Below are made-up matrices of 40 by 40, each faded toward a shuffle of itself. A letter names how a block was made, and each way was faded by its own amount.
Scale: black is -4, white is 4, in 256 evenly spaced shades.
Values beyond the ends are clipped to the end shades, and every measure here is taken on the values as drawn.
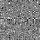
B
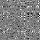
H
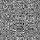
B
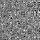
B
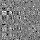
H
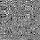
H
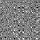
H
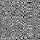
H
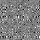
H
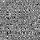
B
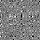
H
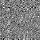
B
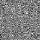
B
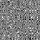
H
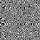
H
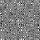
H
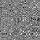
H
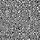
B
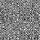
H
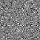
B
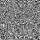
B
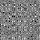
H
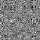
B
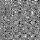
H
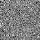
B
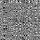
H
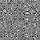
H
